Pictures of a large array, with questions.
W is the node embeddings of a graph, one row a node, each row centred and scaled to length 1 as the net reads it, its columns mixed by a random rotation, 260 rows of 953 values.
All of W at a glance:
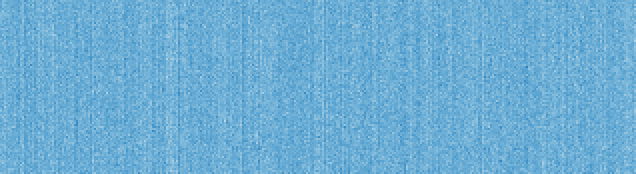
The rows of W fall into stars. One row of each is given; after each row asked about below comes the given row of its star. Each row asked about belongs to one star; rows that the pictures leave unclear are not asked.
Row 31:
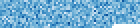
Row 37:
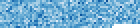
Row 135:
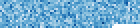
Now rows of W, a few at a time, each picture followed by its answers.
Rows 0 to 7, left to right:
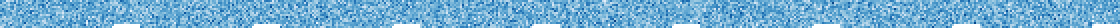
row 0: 31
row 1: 37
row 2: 135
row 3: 31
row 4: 31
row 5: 135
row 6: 31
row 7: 135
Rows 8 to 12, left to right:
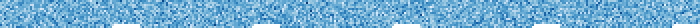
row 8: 37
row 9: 37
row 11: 31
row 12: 135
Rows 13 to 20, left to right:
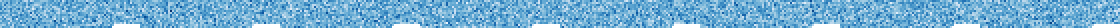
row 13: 31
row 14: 135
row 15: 31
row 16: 37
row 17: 37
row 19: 31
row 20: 37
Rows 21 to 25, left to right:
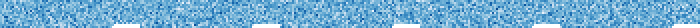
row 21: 135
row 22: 37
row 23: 31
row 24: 31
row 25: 31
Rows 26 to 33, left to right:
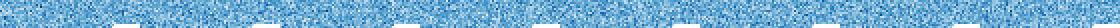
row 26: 135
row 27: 135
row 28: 31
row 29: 31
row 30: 135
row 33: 135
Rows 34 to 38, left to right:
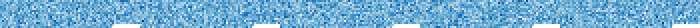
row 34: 31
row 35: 31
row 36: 135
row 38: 135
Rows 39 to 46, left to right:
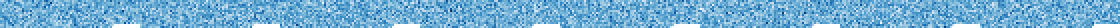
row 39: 135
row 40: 135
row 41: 37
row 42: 135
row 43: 31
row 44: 135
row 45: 37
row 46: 31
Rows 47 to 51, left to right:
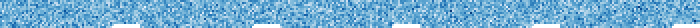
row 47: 135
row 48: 135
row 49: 37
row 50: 135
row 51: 37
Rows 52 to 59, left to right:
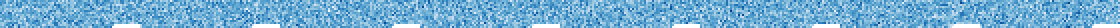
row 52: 37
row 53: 31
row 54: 31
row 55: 135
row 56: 37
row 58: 37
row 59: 31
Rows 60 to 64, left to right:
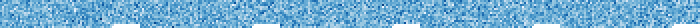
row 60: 37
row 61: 135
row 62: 135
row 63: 135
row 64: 37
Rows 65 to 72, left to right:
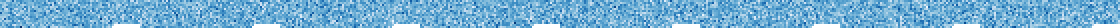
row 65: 37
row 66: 31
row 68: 37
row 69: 135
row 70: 31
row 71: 135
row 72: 135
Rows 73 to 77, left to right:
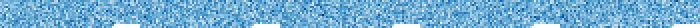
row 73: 37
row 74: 135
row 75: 135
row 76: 37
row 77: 135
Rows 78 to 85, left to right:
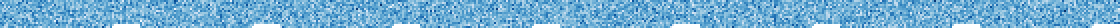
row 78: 135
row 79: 37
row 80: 31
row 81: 31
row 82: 31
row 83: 135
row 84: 135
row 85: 37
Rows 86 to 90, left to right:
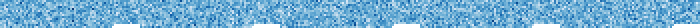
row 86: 37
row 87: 37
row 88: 37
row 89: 37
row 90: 135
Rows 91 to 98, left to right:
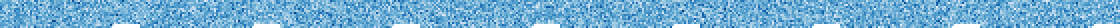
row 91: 31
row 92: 37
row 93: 31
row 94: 37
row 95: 135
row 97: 37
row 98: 37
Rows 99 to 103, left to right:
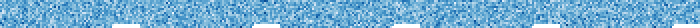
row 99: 135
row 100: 31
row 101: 31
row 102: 31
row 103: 37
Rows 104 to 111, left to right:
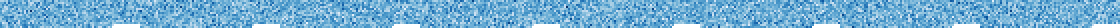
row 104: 135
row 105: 135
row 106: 31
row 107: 135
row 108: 37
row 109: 31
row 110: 135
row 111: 135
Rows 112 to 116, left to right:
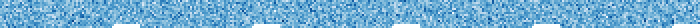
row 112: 37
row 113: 37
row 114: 31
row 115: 31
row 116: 31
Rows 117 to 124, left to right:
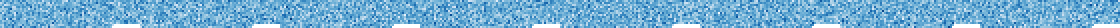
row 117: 37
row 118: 31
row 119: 135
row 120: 135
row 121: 31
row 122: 31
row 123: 31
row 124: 135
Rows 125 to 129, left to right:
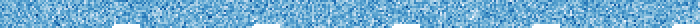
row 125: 31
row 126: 135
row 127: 37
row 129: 135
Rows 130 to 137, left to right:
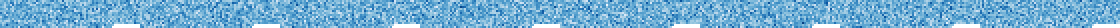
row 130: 37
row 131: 37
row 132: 37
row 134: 31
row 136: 37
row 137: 135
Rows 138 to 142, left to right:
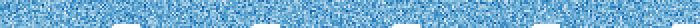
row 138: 31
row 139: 31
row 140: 31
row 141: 31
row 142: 135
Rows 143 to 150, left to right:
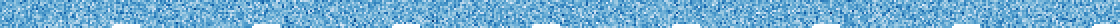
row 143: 135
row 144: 31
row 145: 135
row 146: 37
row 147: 135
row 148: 31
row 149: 135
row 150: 31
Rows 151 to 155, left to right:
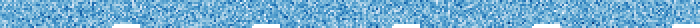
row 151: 37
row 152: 135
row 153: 135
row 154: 135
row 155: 37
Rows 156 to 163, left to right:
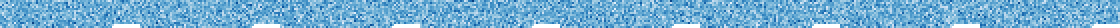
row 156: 31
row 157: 37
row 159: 31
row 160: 135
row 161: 135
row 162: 37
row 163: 135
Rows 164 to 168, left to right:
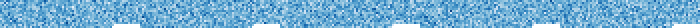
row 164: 135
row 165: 135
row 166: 37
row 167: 135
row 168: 135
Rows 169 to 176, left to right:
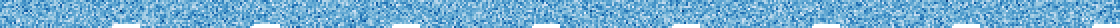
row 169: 135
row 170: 31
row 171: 37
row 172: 31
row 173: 135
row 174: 31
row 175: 37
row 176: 37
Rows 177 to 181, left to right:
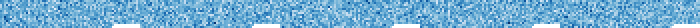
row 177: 135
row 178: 31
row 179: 31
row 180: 135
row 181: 135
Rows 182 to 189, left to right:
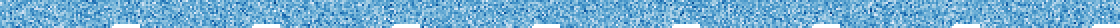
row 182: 37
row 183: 37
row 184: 135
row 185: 37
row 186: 135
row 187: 135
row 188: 135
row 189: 37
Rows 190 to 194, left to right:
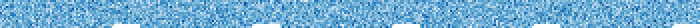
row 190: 37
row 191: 37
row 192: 31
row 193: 135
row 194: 31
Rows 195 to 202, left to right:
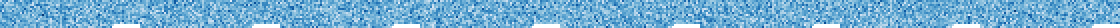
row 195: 135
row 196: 135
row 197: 37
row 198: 31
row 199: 37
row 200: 135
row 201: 135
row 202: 31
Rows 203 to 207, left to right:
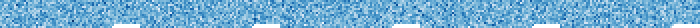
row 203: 37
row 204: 135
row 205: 135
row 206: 135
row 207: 37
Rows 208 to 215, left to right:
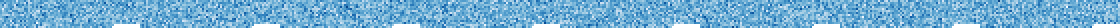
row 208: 135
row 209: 31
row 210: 135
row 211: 135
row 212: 37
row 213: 135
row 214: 37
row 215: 135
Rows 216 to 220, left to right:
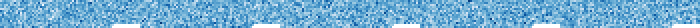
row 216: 135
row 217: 31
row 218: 37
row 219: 31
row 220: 135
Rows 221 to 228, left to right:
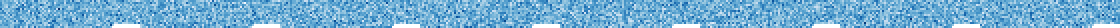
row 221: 31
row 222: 31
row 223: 31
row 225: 135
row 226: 31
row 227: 31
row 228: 37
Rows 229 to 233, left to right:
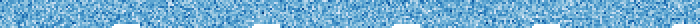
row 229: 31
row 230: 135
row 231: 31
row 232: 135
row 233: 37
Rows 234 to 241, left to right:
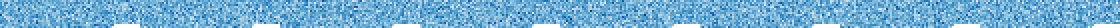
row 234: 31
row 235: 135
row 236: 135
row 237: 31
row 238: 135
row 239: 37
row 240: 37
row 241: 37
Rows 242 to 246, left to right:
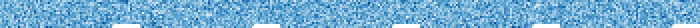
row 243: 37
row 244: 31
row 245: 37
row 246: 31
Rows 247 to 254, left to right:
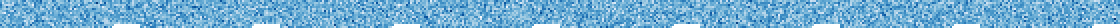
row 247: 37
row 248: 135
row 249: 37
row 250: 135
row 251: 31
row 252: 31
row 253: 135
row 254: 37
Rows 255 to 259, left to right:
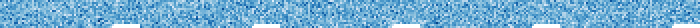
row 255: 37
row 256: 37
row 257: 135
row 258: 37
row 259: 31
